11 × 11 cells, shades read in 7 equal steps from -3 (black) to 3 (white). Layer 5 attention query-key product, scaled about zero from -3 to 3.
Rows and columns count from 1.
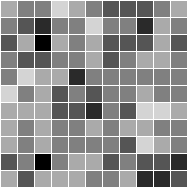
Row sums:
2 -2 -4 0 2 2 3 5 4 -7 -1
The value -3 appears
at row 3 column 3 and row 10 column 3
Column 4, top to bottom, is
2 0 1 0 1 -1 -1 0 0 0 1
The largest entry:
2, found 7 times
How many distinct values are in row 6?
4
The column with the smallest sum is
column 7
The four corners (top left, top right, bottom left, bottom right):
1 1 1 -1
